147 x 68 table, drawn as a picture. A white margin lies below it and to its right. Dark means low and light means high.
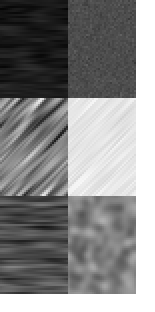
The table splits into 3 rows of 2 panels. Panel 1,1: very low, streaked across, faint in contrast. Panel 1,2: low, fine-grained, faint in contrast. Panel 2,1: middling, slanting up to the right, strong in contrast. Panel 2,2: very high, slanting up to the right, faint in contrast. Panel 3,1: low, streaked across. Panel 3,2: middling, blotchy.
